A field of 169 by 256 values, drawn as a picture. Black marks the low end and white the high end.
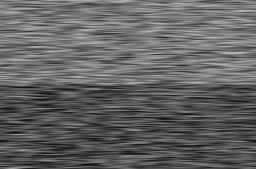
The top part is higher, up to a seam about 50% of the way down. The grain runs across in streaks. On average the colour sits 40% of the way up the scale.
